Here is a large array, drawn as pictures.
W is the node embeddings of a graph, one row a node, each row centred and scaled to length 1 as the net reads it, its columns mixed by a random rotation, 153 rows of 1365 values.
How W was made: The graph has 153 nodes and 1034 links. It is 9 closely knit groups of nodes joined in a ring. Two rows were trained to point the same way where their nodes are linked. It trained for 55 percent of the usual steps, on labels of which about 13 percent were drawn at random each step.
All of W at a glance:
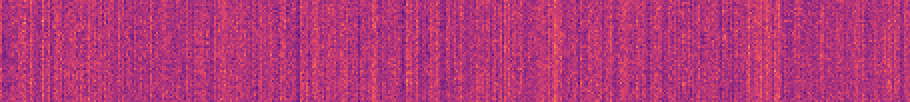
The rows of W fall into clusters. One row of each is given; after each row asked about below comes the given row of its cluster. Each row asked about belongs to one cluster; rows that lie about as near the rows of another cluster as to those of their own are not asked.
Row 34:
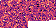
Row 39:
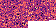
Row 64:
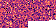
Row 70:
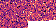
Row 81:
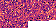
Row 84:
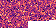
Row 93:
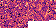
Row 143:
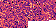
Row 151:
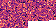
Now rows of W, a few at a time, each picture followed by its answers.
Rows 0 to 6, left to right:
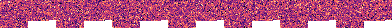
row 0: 34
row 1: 39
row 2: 93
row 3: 70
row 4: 39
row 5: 93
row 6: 64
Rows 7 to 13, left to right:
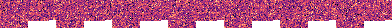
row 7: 70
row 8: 151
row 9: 34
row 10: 34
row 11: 93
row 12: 39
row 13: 93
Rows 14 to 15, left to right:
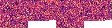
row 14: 93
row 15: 84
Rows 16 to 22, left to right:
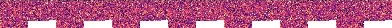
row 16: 151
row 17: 70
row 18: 93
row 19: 81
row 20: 93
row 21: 151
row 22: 93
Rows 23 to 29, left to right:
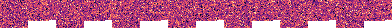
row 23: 64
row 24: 81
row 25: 34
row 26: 64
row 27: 34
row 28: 151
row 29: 64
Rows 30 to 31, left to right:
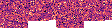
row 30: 70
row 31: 34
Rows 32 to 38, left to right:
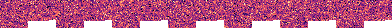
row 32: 70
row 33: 81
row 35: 81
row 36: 93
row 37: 34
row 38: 143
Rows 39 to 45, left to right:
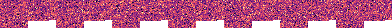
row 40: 39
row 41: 34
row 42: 39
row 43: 93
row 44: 151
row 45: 81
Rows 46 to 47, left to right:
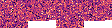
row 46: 81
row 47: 151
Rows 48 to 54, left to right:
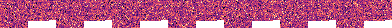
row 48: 64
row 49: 84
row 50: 64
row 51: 84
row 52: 81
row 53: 81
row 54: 84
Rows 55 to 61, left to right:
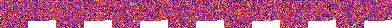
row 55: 81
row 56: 64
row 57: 84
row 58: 84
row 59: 39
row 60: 70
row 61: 84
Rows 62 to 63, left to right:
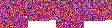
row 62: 64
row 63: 81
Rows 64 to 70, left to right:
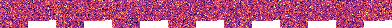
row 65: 64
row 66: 34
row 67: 151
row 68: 84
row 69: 34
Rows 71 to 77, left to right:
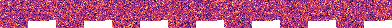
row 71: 34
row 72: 64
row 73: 151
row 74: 39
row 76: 84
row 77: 81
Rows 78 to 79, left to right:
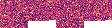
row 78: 34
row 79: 81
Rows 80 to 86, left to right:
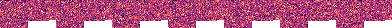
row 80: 81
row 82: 93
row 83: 81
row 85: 64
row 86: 81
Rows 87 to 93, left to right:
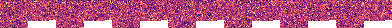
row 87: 70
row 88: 70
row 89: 143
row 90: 39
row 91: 151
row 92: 64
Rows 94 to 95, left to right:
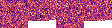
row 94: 84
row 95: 84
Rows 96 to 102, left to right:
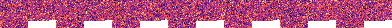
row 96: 143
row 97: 151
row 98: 70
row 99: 39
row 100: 70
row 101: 93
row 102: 64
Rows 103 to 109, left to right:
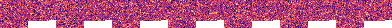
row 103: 64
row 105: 84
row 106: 143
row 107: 143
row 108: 143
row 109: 70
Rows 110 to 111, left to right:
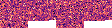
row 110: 151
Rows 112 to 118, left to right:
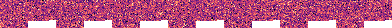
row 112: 151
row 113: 151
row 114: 93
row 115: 34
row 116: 64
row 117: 34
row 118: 70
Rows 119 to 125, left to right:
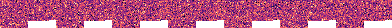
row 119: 93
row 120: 151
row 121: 39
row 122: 81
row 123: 70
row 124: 70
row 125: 64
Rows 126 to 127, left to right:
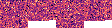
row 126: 70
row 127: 81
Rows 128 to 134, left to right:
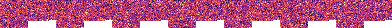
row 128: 64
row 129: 70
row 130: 34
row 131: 143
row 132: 70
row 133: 93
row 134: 34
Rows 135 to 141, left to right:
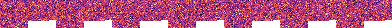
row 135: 84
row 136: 70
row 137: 34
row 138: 64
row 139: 39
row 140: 93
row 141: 151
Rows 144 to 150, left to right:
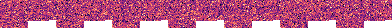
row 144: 34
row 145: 93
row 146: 93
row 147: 143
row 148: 143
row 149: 34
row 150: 81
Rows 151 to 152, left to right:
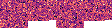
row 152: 34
